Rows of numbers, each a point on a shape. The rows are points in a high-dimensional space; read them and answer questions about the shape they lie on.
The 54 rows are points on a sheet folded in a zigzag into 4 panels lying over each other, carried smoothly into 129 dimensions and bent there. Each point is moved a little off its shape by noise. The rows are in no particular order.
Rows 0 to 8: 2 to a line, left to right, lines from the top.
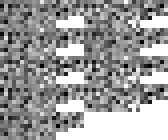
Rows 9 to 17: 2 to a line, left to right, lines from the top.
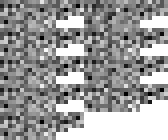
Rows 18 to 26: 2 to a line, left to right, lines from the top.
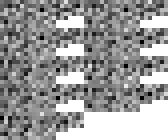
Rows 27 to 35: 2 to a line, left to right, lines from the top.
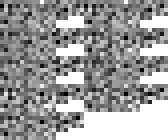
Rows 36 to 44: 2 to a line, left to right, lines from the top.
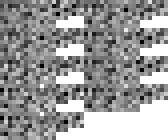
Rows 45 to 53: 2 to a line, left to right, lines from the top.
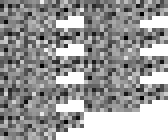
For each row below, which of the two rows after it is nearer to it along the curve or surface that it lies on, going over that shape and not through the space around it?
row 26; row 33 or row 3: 33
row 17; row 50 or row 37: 37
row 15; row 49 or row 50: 50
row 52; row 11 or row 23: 11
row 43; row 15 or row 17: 15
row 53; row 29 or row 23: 23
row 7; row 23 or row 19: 23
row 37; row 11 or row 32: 11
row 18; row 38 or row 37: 38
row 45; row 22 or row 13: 13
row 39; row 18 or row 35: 35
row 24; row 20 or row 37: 20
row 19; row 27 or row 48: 48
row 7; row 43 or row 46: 43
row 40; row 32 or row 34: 34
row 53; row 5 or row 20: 5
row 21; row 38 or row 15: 15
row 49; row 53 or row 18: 18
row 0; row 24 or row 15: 15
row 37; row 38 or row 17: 17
